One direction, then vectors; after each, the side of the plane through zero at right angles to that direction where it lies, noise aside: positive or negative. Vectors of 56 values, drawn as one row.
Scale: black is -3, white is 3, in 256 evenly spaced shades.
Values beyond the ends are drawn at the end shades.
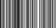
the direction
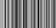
negative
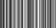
positive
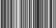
negative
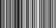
positive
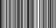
positive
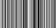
negative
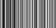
positive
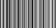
positive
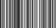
positive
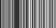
positive
